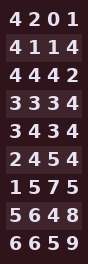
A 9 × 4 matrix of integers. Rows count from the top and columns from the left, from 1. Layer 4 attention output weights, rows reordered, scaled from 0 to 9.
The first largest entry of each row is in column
1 1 1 4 2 3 3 4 4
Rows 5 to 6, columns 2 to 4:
4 3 4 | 4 5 4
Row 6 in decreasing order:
5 4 4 2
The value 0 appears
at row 1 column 3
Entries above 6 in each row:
0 0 0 0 0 0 1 1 1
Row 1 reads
4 2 0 1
